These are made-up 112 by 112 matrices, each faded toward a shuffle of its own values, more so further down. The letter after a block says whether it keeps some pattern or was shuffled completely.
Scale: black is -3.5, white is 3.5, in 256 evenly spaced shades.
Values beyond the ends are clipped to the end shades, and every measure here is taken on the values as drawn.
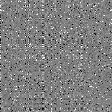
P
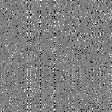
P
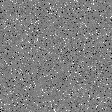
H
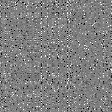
P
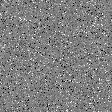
H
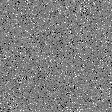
H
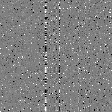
P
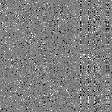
P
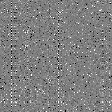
P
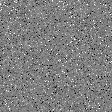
H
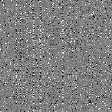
P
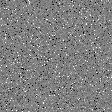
H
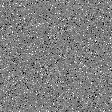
H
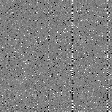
P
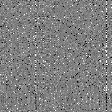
P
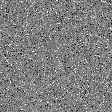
H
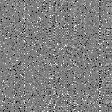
P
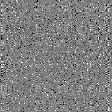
P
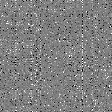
P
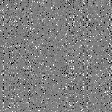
P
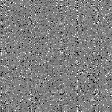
P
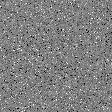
H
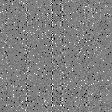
P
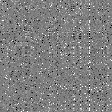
P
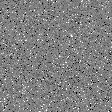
H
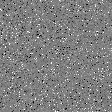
H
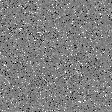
H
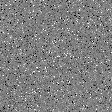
H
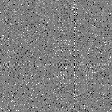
P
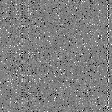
P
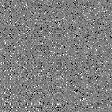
P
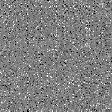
P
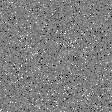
H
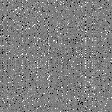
P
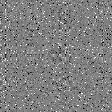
P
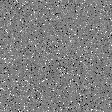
H
